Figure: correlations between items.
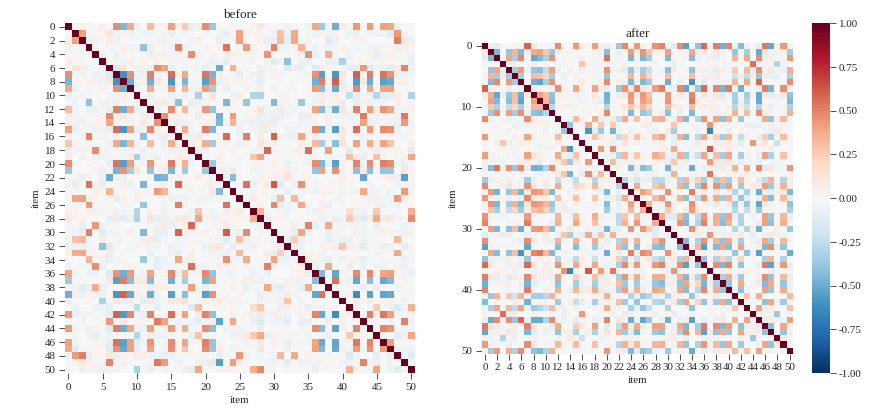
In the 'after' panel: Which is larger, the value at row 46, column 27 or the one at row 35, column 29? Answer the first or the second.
the first
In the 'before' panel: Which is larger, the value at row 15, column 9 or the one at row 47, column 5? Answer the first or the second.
the first
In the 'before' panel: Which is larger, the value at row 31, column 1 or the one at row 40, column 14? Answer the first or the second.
the first
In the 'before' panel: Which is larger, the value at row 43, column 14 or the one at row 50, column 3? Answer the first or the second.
the first
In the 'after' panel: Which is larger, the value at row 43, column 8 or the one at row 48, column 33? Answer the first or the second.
the second
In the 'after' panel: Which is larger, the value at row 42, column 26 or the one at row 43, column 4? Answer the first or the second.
the second
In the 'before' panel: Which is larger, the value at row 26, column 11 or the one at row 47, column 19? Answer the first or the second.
the second
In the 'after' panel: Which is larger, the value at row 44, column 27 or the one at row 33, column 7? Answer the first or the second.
the first
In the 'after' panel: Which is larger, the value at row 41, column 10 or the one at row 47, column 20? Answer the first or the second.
the second
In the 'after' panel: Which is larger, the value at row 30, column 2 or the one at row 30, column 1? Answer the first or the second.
the second
